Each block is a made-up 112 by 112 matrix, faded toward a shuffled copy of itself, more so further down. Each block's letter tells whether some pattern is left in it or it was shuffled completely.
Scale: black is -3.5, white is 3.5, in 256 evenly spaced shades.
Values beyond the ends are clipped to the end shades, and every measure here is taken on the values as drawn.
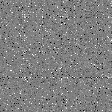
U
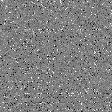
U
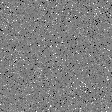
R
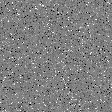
R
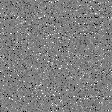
U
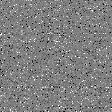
U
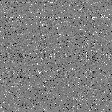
U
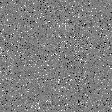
U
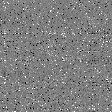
U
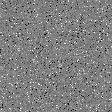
R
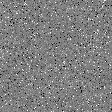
R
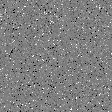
R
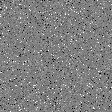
R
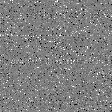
U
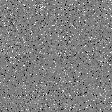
U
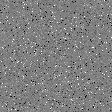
R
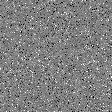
R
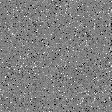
U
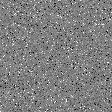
R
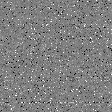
U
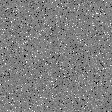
R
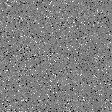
U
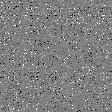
U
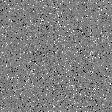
U
